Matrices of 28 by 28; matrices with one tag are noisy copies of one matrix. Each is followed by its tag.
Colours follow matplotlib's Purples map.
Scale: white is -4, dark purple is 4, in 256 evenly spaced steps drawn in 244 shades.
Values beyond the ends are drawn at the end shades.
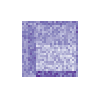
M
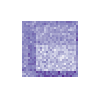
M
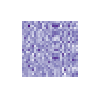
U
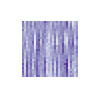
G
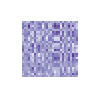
U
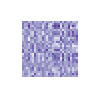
U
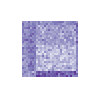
M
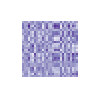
U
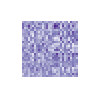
U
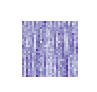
G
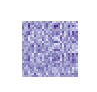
U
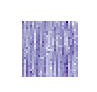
G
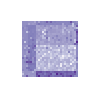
M
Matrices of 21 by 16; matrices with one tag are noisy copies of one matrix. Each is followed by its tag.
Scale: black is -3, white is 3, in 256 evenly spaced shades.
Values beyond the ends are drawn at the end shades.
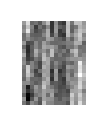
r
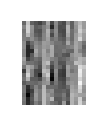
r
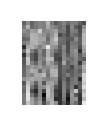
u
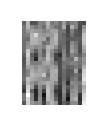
u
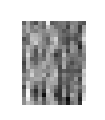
u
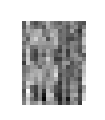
u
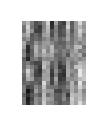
r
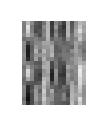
r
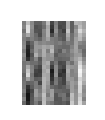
r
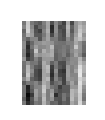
r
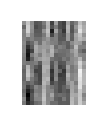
r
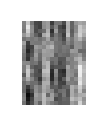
r
